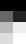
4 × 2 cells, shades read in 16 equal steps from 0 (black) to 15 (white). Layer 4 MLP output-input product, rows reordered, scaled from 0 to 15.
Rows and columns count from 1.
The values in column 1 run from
0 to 13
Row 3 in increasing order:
11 14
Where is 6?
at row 2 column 1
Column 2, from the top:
0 2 14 15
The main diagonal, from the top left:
0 2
